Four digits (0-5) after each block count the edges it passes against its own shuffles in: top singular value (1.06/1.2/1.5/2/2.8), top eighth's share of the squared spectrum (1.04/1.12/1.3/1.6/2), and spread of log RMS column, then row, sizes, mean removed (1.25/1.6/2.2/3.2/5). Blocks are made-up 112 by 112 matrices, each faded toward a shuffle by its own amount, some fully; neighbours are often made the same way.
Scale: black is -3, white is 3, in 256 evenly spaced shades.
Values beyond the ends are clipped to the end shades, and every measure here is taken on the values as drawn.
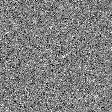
1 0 0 0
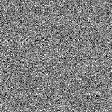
3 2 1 1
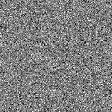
3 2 1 1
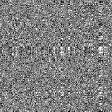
4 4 3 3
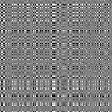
5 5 5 5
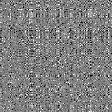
5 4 3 3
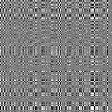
5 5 5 5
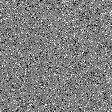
2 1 0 0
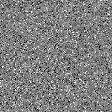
4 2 1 1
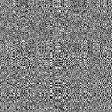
5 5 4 4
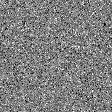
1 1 0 0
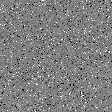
2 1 0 0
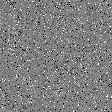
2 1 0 0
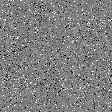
2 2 0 1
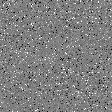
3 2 0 0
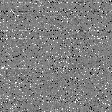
4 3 1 2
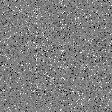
3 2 1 1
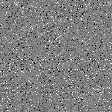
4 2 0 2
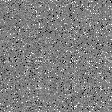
3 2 1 1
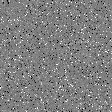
0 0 0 0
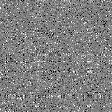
4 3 1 2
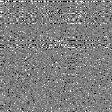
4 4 2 3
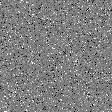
0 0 0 0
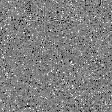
3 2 1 1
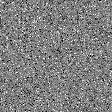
2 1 0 0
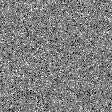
1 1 0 0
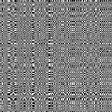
5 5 4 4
